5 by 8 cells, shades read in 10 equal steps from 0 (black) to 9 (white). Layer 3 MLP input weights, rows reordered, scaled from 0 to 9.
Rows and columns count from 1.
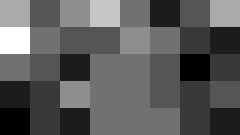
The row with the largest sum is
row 1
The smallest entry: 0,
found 2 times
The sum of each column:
20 14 15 22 21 15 9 13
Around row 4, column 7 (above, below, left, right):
0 2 3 3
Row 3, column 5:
4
